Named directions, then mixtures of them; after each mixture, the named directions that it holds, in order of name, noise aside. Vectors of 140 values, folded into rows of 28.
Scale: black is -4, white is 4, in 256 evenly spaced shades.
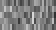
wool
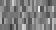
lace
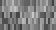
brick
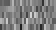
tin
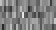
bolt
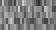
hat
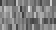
bolt, hat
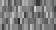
bolt, hat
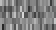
bolt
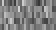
hat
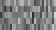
wool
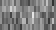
brick, wool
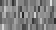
bolt, lace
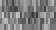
brick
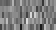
tin
